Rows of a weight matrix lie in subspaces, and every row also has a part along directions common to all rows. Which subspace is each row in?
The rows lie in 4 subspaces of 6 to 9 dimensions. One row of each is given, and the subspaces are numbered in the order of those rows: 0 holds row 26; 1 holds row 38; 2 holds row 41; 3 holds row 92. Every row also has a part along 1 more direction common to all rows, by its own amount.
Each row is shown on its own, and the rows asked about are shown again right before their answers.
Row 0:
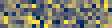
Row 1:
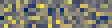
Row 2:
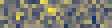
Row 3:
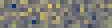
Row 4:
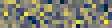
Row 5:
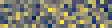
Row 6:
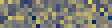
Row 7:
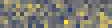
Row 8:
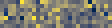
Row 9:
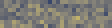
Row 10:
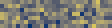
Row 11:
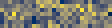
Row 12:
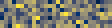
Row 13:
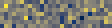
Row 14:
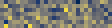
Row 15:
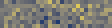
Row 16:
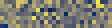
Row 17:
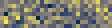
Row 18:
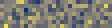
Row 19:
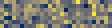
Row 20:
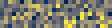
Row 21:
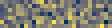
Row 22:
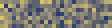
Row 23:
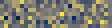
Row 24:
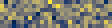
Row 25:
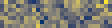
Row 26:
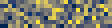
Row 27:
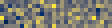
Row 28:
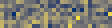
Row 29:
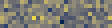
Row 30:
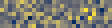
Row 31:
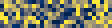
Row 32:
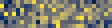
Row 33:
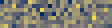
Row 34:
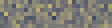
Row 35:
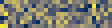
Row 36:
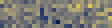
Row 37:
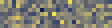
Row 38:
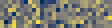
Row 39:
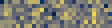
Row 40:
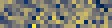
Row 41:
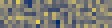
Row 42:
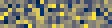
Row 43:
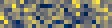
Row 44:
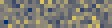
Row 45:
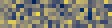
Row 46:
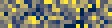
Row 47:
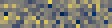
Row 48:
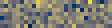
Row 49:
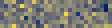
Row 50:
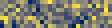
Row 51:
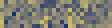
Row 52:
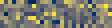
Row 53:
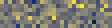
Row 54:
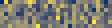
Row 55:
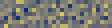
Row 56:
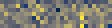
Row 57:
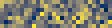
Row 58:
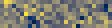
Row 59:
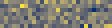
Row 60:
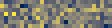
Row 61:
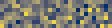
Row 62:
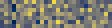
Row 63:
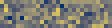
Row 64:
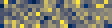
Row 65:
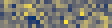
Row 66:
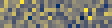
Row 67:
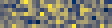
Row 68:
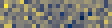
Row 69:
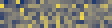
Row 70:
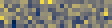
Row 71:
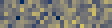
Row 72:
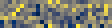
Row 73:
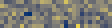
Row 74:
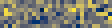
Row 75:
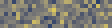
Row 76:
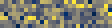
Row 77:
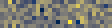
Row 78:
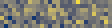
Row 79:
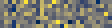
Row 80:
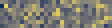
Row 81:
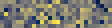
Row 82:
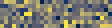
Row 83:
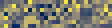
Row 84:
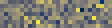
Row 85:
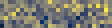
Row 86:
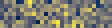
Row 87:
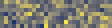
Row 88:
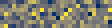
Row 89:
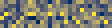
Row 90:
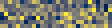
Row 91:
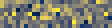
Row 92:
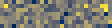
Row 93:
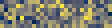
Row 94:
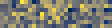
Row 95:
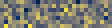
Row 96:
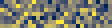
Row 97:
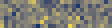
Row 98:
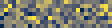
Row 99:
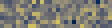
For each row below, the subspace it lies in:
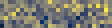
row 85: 1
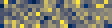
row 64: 1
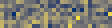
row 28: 1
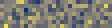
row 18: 0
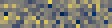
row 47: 0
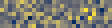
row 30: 3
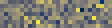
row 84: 0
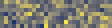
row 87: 3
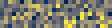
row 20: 3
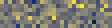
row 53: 2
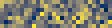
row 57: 2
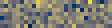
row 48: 0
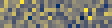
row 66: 3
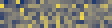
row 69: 3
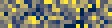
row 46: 3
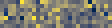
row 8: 2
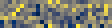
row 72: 1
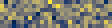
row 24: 1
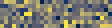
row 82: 3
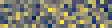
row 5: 2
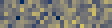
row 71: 2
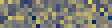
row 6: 2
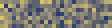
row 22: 1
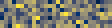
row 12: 2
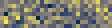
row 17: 0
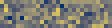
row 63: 1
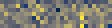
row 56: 3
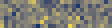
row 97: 1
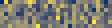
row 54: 2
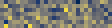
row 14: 0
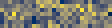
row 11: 1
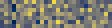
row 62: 1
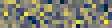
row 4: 3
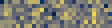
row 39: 2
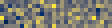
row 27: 0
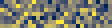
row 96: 3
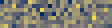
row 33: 2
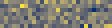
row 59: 3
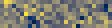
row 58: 3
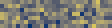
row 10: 3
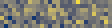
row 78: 0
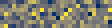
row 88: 2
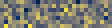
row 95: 0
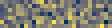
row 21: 0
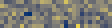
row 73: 3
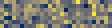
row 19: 0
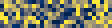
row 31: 3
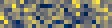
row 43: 0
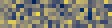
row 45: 1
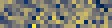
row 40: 2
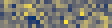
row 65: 3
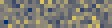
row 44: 0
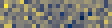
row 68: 3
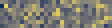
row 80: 1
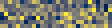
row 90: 2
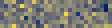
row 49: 3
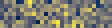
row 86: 2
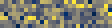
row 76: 2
